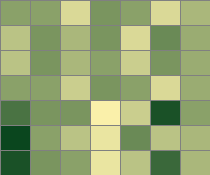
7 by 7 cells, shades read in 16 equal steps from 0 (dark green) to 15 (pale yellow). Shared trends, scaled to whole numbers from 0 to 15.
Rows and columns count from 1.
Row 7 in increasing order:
1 3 7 8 10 11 14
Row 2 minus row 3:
0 0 0 -1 1 -1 0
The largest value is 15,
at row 5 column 4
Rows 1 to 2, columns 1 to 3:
8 8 13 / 11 7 10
